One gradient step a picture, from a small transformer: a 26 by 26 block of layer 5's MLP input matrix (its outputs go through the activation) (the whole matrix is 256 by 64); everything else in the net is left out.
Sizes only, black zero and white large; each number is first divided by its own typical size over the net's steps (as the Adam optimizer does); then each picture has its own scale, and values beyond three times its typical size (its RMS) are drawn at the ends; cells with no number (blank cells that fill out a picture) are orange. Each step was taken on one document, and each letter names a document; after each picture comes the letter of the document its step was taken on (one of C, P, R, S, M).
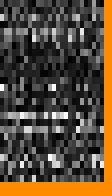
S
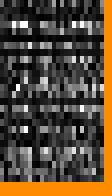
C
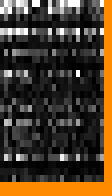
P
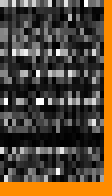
S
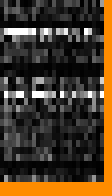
P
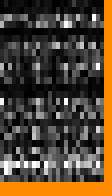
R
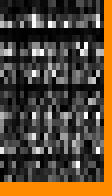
R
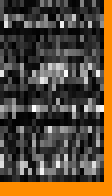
R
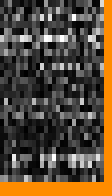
S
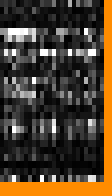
P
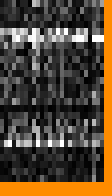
S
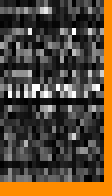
C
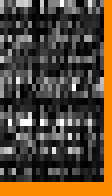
C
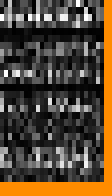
R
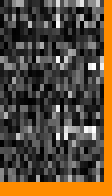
C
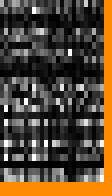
P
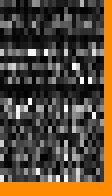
R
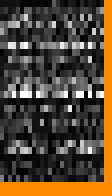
C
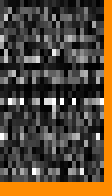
S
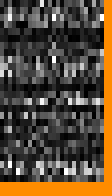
R
